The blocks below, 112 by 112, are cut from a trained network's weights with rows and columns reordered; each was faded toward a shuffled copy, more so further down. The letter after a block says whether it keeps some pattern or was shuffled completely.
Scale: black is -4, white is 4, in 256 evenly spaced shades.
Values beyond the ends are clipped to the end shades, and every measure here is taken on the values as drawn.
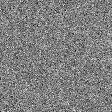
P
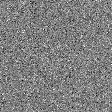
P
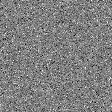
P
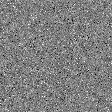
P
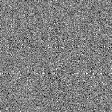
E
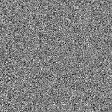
E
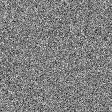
P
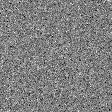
P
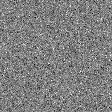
P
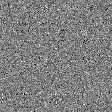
E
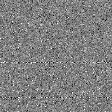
E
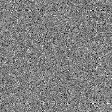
E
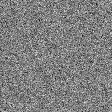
P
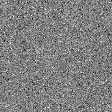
E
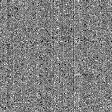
E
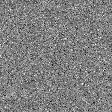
P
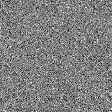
E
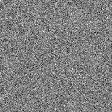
E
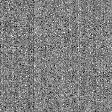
E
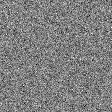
P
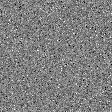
P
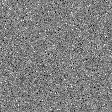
P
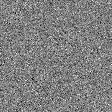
P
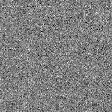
E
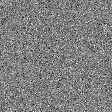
P
